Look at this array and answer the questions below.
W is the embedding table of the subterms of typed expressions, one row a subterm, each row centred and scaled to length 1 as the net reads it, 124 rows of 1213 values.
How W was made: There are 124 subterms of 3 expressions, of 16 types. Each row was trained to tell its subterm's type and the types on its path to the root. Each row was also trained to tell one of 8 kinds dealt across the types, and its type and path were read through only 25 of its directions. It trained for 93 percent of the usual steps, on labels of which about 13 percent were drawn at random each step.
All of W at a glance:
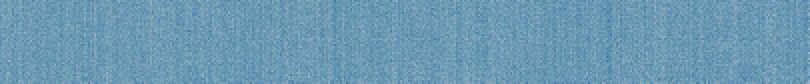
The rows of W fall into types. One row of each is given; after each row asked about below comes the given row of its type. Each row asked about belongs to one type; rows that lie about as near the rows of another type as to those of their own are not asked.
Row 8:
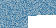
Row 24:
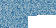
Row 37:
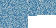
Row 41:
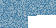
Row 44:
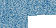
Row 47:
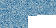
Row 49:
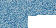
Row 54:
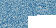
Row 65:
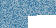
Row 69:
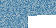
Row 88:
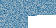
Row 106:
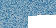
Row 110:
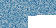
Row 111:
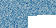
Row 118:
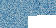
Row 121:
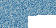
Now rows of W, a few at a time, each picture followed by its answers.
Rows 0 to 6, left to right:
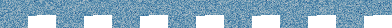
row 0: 106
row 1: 47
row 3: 118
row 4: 65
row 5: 111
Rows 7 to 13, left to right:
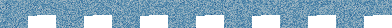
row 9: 24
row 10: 49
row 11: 24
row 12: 111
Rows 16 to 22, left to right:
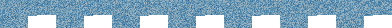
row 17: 41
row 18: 118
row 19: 24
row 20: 110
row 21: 121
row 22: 106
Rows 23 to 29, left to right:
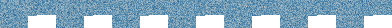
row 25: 8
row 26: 24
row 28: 24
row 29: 8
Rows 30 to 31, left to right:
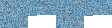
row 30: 106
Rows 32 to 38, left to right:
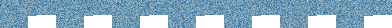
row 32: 121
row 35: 65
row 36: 121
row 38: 111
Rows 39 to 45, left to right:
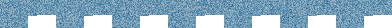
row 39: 41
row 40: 106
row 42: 118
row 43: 88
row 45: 106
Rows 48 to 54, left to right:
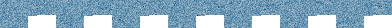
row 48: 110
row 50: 118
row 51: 69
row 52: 44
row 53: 47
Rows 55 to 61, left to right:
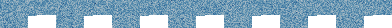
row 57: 49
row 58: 88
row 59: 111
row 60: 47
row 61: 106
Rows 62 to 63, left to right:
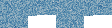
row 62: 106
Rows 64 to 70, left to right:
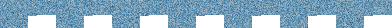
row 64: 44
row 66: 49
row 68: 54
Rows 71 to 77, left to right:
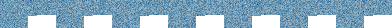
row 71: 44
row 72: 44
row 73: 111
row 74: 24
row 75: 111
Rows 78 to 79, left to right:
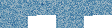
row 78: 118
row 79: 41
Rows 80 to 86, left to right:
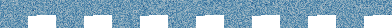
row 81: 41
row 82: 37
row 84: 44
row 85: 47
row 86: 65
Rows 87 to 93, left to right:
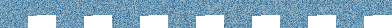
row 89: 41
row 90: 37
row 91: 24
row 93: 69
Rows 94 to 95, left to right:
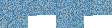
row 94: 65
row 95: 41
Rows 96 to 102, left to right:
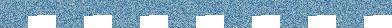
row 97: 69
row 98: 24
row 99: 110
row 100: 111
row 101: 47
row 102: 121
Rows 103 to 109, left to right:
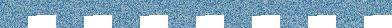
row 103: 106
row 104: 118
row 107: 111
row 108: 8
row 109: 110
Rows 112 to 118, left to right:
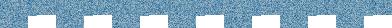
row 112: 110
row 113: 65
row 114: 110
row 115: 49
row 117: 41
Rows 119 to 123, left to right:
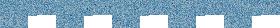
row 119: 41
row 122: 49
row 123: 65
